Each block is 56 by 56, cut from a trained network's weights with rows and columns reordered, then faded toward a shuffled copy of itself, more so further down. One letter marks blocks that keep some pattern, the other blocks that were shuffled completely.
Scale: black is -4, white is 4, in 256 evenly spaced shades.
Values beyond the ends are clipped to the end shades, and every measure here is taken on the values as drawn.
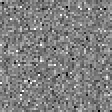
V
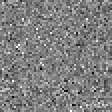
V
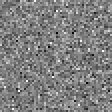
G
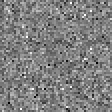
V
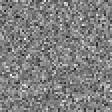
G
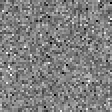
G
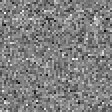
V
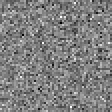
V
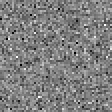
V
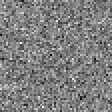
G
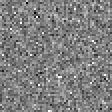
G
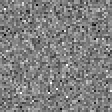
G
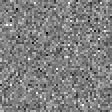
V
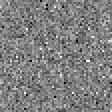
G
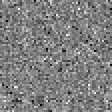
V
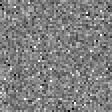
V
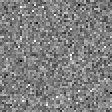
G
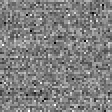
V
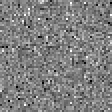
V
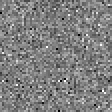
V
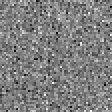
G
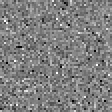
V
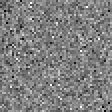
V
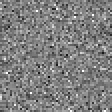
V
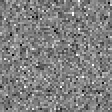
G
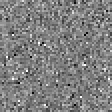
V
